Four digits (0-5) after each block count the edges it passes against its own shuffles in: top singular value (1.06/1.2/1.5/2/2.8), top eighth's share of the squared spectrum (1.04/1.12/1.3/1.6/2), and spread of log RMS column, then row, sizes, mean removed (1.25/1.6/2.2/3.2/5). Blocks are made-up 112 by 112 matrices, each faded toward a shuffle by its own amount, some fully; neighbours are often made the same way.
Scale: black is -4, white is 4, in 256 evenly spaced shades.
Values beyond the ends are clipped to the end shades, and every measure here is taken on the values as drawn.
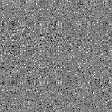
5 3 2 2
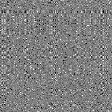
5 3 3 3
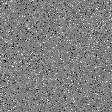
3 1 0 0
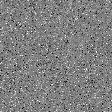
3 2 0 0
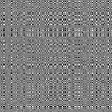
5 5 4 4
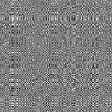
5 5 4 4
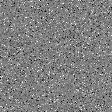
2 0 0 0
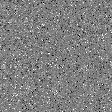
3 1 0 0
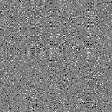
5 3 2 2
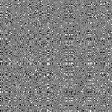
5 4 3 3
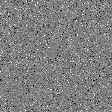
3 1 0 0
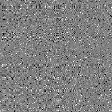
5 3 2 2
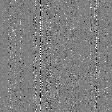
4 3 4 0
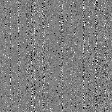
2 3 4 0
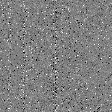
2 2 2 0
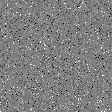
1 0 0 0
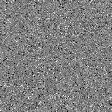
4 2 1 1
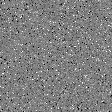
0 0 0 0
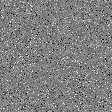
2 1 0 0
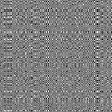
5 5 4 4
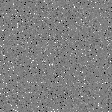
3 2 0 0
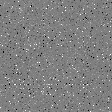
2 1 0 0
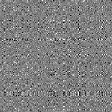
5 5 3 3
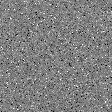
0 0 0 0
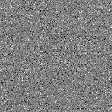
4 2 1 1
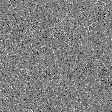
0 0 0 0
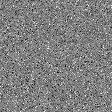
1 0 0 0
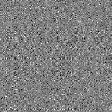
4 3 2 2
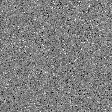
0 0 0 0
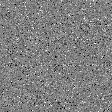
0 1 0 1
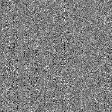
1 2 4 0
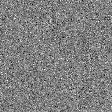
0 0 0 0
